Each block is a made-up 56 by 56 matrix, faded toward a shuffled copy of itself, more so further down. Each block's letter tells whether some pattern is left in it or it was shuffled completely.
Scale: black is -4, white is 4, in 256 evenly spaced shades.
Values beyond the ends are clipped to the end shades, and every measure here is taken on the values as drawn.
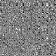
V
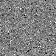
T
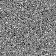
T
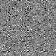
V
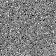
T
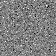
T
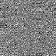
V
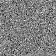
T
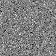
T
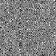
V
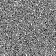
T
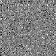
V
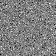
T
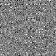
V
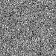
T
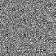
V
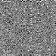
V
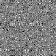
V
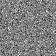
T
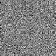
V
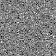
V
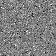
T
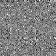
V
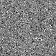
T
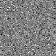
V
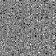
V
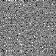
V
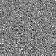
V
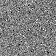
T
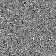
T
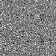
V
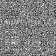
V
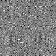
V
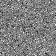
T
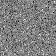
T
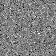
T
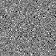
V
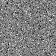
T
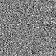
V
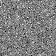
T
